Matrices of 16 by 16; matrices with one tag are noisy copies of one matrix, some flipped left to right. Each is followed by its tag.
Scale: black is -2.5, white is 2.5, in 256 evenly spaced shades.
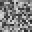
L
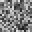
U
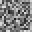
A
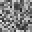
U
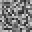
A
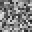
L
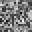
L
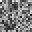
U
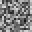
A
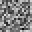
A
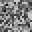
L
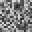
U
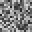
U
